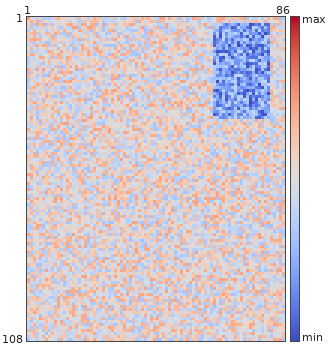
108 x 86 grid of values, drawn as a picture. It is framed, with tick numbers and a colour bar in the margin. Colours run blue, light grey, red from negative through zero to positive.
Average level on the scale: 50%. Stripes: none. Odd patch: lower, in the top right. Ninth with the lowest average: top right.
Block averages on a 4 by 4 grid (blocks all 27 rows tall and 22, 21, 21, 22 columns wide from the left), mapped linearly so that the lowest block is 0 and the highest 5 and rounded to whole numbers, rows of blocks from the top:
5 5 4 0 / 5 5 5 4 / 5 5 5 5 / 5 5 5 5
